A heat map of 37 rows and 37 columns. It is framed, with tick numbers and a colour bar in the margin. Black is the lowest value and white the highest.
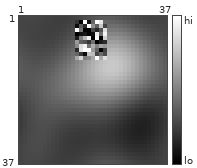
Ninth with the lowest average: bottom right. Odd patch: rougher, in the top middle. Ninth with the highest average: centre. Histogram: skewed, a long tail of high values. Roughest part: top middle. Stripes: none.
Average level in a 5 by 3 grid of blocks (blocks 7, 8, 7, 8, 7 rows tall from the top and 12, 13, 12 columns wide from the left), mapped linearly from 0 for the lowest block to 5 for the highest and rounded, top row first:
1 2 2 / 2 5 4 / 2 4 3 / 1 1 0 / 1 1 0
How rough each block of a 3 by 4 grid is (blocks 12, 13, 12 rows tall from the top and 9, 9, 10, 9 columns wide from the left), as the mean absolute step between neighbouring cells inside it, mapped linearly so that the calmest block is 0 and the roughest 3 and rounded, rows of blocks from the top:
0330 / 0000 / 0000
